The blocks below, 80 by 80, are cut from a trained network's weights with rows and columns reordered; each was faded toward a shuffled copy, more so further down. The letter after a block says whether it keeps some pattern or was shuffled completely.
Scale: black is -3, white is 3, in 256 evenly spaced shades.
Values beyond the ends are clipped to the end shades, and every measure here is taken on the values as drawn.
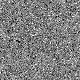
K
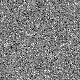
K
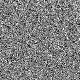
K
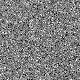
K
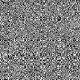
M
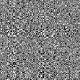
M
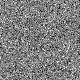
K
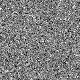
K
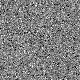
K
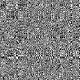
M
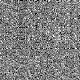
M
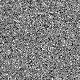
K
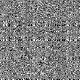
M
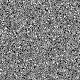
K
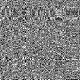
M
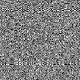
M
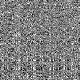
M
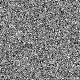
K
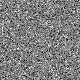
K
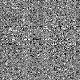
M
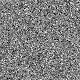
K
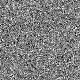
K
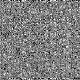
M
